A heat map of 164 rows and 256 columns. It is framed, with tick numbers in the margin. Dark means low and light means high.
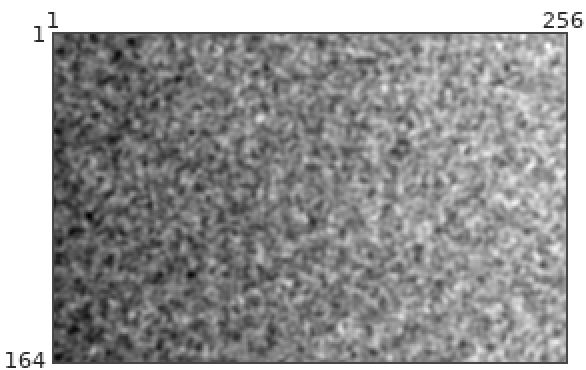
No single row or column stands out from its neighbours. There are no lone odd cells. The values follow a bell shape. The field is mottled with small blotches. On average the colour sits 50% of the way up the scale. Values rise toward the right.
